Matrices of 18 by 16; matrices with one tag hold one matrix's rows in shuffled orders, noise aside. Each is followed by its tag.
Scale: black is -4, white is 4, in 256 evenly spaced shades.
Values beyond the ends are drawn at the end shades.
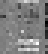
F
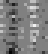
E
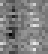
E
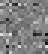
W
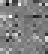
W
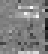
F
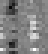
E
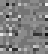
W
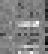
F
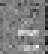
F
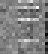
F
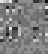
W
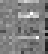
F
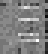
F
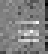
F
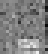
F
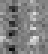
E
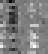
E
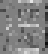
F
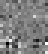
W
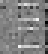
F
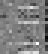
F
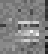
F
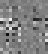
W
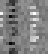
E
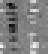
E
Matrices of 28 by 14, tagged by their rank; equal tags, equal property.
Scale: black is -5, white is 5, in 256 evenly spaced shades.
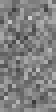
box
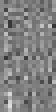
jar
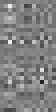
jar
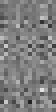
jar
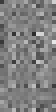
jar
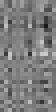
jar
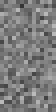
box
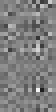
jar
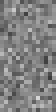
box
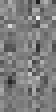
jar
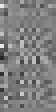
jar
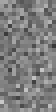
box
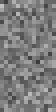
box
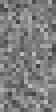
box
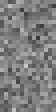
box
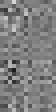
jar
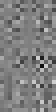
jar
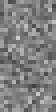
box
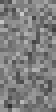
box
